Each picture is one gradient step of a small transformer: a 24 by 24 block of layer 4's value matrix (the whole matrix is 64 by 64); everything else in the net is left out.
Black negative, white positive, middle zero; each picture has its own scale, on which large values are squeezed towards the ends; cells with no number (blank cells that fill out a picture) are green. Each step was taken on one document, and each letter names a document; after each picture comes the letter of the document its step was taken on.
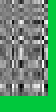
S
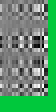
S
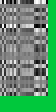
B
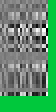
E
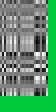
B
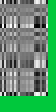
B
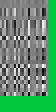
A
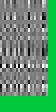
A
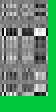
B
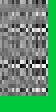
E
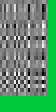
A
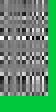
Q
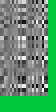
Q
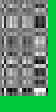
B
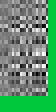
E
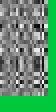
S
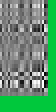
S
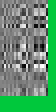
E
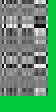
B
